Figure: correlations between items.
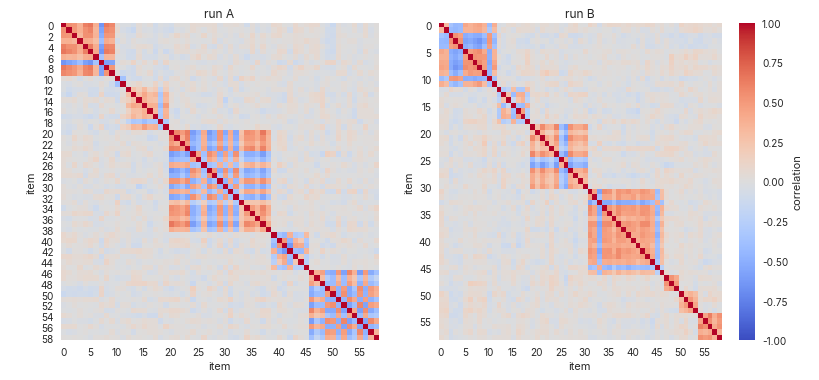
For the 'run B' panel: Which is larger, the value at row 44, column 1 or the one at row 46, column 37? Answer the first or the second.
the second
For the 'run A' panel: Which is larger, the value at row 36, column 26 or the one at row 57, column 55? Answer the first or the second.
the second
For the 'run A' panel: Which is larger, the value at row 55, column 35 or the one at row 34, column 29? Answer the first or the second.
the second
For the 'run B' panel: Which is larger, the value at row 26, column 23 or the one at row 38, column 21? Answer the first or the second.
the second
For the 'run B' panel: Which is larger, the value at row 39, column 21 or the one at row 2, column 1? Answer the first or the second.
the first
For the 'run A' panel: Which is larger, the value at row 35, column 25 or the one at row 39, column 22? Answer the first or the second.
the second
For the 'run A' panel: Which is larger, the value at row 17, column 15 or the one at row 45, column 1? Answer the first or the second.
the first
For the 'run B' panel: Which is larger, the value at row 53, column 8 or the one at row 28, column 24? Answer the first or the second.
the second
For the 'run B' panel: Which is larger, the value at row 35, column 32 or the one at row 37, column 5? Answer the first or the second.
the first
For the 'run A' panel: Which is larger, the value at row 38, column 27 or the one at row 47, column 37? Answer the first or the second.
the second
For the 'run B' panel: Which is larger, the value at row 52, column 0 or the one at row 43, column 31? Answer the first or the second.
the second
